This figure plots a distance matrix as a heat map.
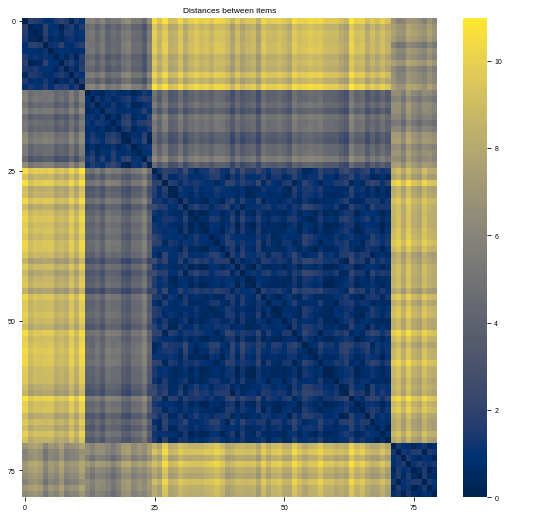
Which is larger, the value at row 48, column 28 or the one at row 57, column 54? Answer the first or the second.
the second
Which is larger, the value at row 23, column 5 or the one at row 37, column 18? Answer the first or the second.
the second
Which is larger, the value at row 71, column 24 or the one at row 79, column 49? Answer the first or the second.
the second
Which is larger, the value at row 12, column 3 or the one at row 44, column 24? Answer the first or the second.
the first
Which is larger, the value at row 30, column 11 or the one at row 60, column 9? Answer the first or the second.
the first
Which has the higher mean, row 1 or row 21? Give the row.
1
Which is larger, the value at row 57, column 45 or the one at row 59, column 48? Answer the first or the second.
the first
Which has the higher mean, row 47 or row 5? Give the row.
5
